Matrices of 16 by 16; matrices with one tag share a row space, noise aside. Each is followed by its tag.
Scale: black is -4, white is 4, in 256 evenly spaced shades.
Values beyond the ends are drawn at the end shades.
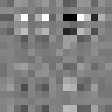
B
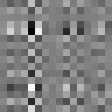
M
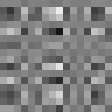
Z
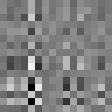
M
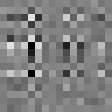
M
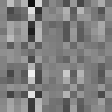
M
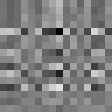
Z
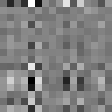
M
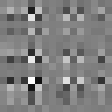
M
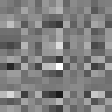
Z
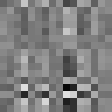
B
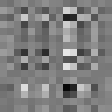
B
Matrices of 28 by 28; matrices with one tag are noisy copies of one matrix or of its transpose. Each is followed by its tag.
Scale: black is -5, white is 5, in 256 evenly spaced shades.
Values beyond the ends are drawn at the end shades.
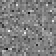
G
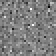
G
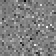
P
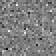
G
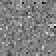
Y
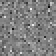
G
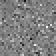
P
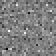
G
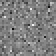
G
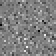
P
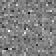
G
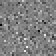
P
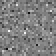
G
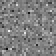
G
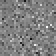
P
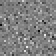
P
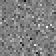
P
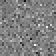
P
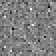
G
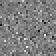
P
